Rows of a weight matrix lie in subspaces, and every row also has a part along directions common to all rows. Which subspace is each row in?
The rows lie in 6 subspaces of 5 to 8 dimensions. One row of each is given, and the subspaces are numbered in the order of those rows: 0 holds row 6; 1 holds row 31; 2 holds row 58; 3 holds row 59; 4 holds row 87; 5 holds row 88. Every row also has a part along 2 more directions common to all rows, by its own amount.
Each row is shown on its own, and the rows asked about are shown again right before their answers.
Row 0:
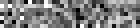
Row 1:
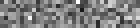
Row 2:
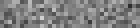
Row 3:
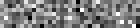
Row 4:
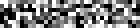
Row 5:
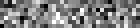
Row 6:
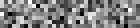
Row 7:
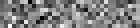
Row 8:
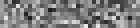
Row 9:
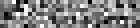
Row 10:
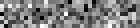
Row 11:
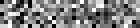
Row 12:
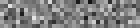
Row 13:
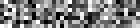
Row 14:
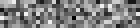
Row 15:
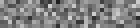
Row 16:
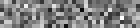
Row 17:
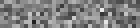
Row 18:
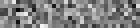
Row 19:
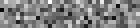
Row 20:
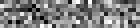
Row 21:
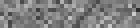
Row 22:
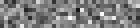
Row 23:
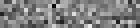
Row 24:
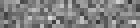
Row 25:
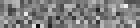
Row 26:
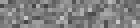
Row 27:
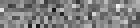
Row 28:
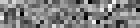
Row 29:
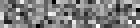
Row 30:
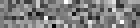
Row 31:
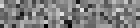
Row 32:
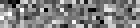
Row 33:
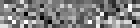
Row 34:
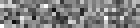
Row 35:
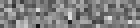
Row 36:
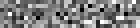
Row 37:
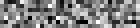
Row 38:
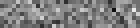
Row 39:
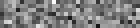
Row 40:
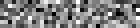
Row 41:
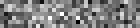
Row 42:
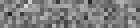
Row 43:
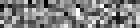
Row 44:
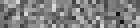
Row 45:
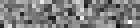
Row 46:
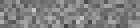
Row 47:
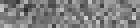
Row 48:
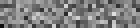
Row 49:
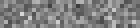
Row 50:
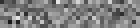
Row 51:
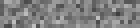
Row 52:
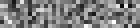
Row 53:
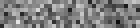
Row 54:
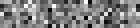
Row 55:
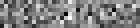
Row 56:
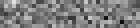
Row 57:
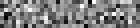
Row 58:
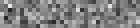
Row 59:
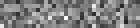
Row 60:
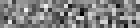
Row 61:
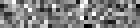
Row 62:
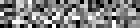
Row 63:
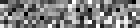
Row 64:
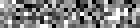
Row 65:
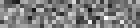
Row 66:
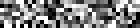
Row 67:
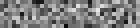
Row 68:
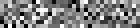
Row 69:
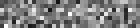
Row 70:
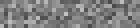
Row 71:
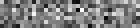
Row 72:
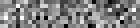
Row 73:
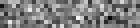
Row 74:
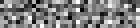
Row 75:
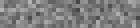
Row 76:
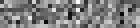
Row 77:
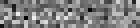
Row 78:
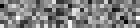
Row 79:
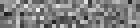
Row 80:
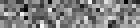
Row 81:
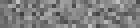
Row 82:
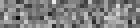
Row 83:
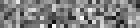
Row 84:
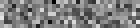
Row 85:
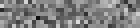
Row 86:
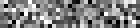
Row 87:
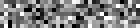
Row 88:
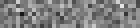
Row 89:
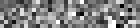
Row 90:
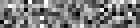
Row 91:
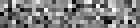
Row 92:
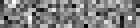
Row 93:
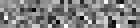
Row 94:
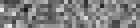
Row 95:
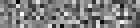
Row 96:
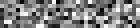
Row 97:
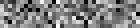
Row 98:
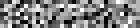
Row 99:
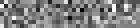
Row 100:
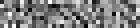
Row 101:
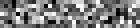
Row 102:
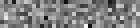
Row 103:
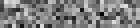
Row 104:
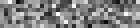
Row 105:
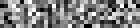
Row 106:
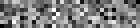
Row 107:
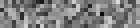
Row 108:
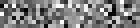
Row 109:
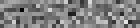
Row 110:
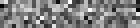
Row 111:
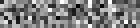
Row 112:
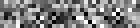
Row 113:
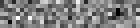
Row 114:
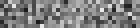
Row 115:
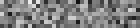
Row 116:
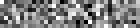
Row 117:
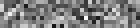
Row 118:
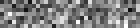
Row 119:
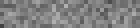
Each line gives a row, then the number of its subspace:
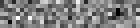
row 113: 2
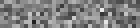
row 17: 0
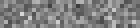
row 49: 1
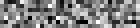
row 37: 1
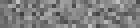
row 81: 5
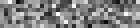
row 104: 5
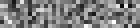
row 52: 5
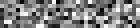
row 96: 2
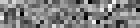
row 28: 2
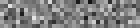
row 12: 2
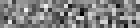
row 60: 0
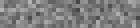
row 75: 4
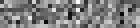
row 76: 3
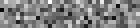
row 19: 3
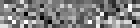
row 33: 4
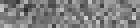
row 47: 3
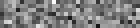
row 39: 2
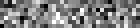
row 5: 0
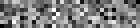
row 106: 0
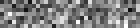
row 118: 0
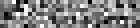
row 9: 5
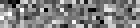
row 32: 1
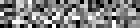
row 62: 0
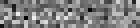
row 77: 0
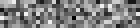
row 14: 2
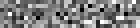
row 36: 5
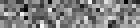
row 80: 3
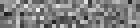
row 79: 1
